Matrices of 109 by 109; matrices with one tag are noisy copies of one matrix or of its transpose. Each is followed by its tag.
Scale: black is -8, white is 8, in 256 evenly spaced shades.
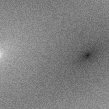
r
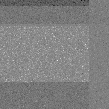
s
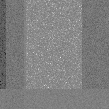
s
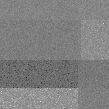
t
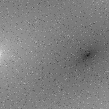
r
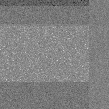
s
